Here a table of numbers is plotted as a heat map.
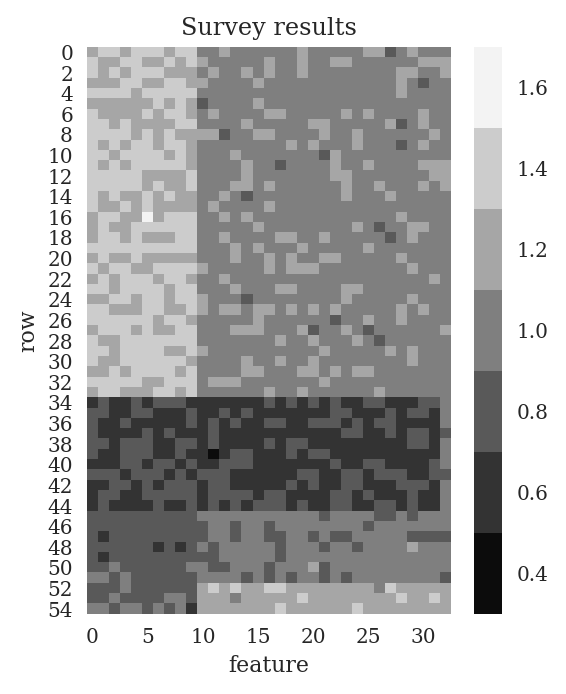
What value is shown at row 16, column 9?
1.4
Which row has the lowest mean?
37
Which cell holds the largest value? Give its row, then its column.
16, 5
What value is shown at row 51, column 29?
1.0
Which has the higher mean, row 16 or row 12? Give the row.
12
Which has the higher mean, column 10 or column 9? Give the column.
9
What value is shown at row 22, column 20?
1.0
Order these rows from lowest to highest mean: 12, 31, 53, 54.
53, 54, 12, 31
